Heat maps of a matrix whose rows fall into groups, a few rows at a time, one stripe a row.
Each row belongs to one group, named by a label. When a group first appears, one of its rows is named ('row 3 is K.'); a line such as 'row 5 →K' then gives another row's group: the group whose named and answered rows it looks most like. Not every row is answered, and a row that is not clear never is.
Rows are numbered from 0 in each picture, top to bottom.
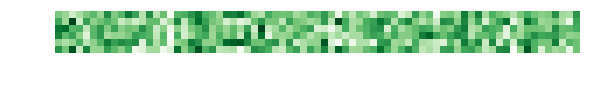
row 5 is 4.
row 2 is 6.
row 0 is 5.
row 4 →5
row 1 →4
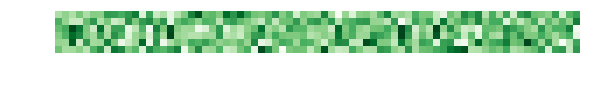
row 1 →5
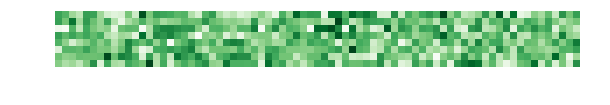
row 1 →4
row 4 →5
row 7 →5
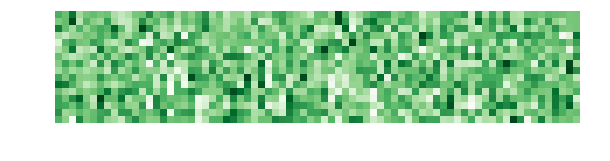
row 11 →5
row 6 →5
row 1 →4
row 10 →6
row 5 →4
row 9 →6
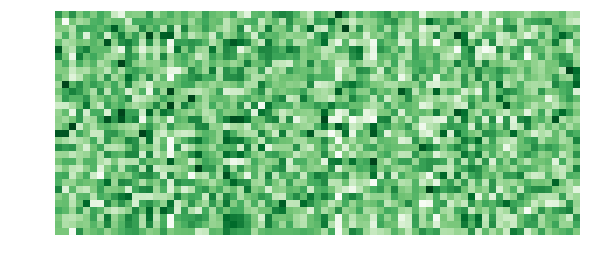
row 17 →6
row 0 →4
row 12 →6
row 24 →5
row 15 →5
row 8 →5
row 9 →5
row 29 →5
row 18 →5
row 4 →5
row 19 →6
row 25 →6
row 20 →5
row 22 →5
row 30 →5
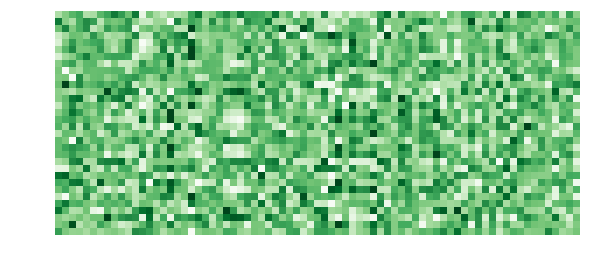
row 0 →5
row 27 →6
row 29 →5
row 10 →6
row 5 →6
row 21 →5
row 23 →6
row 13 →6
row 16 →4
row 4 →6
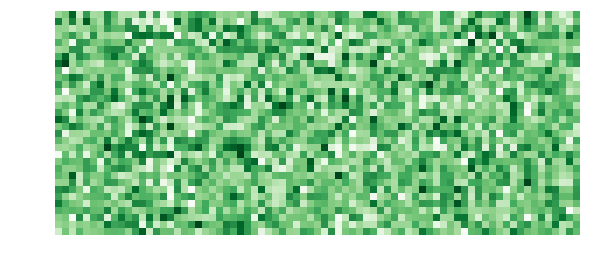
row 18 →5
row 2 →5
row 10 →6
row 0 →4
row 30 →5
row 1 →4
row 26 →5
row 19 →5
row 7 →6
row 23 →4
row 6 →6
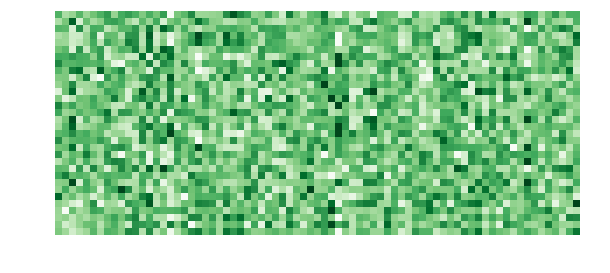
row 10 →4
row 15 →4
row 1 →4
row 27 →5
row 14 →5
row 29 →5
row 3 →5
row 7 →4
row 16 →4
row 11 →4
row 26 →6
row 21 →4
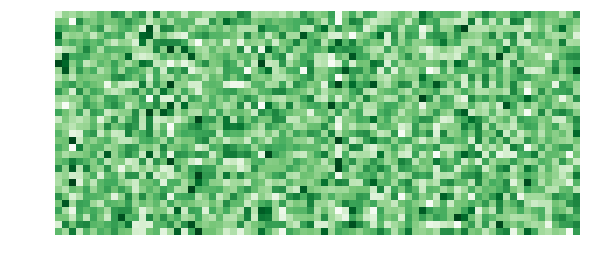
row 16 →5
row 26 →5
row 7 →6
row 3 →6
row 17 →5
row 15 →5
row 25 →6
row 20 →5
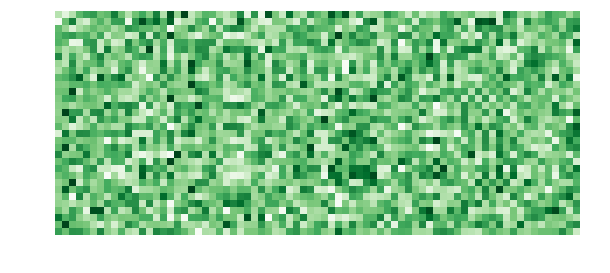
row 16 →5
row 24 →4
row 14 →6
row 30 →6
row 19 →6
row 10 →6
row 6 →6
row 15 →4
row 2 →5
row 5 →5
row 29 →6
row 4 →5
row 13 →5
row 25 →6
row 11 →4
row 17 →6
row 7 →6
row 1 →4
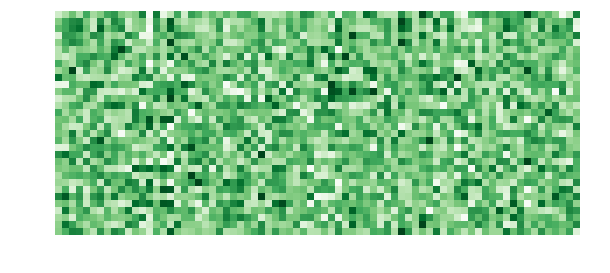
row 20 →6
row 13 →5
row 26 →6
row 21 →4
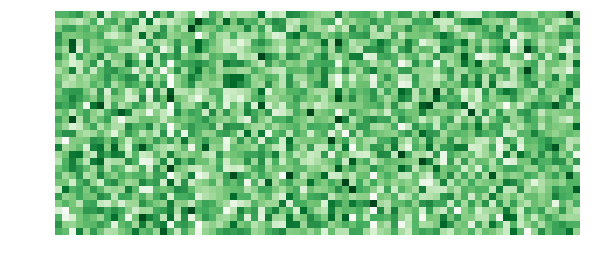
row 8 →4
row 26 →5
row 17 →6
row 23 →5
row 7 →5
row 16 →5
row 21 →6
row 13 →6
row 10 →5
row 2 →6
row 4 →4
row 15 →4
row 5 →4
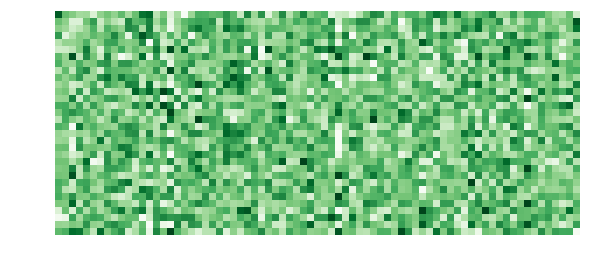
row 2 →5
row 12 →4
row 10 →5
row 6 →4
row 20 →5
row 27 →4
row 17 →5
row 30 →4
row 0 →6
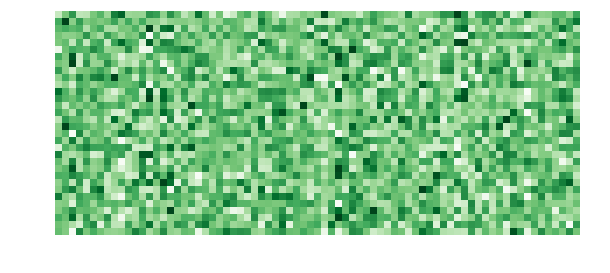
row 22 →4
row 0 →4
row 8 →5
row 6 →4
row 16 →6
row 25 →6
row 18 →4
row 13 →6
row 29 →4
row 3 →4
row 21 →4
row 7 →4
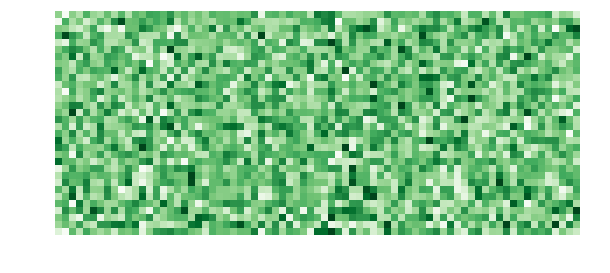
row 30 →5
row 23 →6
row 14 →4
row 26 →4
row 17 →4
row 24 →6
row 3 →6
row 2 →5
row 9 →6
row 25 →4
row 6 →4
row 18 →6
